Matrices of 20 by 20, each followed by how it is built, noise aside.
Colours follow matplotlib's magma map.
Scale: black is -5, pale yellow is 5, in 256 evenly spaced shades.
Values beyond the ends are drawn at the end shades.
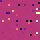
sparse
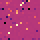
sparse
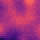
smooth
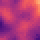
smooth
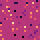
sparse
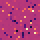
sparse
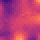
smooth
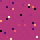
sparse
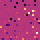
sparse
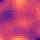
smooth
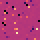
sparse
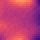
smooth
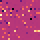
sparse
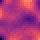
smooth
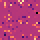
sparse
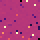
sparse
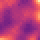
smooth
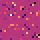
sparse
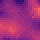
smooth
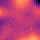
smooth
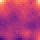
smooth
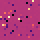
sparse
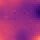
smooth
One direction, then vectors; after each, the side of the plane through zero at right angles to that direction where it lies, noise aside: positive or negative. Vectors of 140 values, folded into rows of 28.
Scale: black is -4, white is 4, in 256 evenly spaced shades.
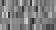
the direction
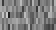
positive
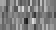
negative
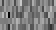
positive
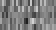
negative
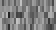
positive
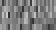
positive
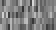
positive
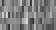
positive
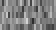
positive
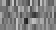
negative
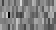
positive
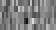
negative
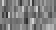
negative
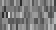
negative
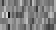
positive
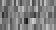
negative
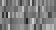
negative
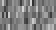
negative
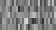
positive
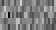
positive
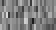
positive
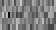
positive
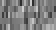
negative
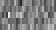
negative
